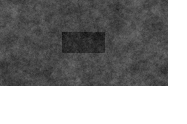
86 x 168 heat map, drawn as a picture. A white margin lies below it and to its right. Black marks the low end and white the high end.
An odd patch, lower than its surroundings, sits in the centre. The centre is the ninth with the lowest average. There is no overall slope. On average the colour sits 30% of the way up the scale. No regular stripes run through it. No single row or column stands out from its neighbours.
